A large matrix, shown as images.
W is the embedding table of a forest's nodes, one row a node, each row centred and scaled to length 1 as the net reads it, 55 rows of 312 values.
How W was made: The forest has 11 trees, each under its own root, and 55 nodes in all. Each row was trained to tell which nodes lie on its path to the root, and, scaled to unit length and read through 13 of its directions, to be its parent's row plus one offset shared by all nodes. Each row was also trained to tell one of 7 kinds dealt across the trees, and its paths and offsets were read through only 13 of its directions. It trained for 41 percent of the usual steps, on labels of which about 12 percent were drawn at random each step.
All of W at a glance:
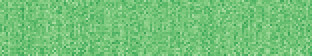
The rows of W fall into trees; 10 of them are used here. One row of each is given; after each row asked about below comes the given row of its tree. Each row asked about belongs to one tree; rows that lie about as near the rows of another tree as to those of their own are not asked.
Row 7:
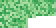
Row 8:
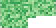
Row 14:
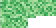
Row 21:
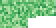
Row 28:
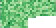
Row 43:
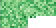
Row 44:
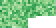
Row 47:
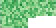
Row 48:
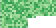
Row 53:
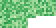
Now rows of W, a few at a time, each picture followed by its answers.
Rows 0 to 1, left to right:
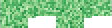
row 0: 47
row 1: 44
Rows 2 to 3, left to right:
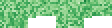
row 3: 7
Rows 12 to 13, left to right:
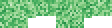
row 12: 7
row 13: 44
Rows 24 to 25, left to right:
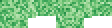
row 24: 21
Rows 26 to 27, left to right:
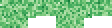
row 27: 48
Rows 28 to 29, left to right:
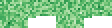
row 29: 48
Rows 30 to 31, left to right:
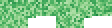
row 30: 48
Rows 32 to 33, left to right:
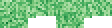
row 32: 14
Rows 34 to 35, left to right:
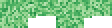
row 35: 14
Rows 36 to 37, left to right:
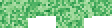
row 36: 7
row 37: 21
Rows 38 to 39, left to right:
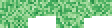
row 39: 8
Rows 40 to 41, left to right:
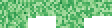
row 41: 47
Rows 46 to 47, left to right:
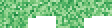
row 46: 47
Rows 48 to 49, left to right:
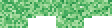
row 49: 8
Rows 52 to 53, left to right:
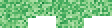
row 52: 8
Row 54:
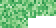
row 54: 8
